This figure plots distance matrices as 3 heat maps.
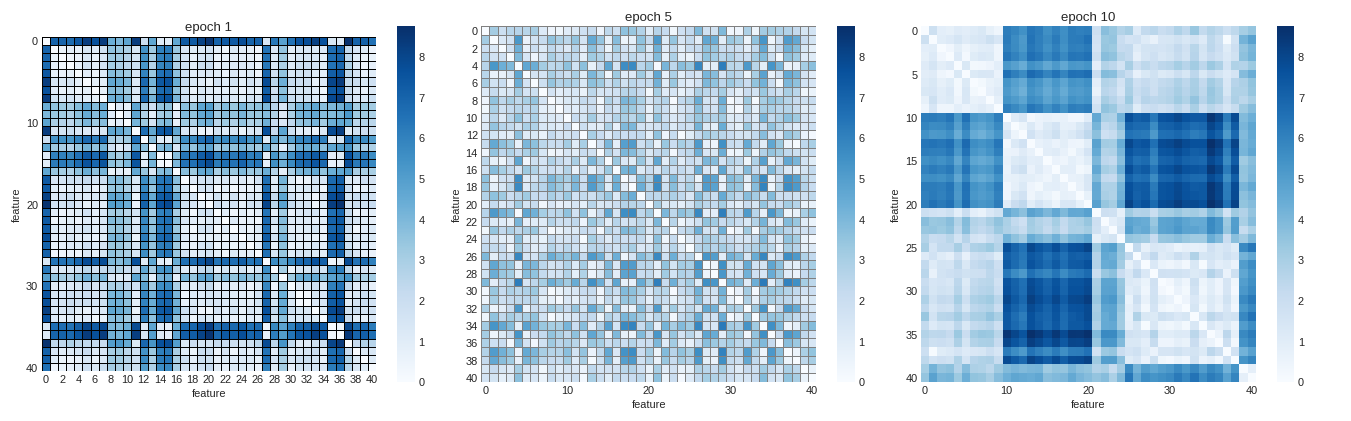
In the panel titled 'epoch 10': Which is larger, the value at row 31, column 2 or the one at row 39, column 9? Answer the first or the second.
the second
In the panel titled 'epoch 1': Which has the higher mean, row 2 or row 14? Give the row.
14
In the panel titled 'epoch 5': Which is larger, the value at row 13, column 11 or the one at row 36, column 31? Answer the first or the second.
the second
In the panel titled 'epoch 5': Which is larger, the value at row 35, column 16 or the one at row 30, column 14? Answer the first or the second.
the first
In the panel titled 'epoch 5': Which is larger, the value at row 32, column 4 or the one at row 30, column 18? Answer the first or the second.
the first
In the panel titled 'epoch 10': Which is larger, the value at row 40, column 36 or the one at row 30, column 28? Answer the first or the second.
the first
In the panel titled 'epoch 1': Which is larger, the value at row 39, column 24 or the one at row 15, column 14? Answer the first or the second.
the first
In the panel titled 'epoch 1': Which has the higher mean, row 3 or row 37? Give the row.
37
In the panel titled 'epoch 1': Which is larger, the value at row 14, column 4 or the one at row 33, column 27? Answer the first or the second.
the second
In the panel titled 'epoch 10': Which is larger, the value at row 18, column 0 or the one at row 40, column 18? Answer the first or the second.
the first
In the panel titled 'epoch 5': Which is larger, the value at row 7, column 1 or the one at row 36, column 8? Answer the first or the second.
the second
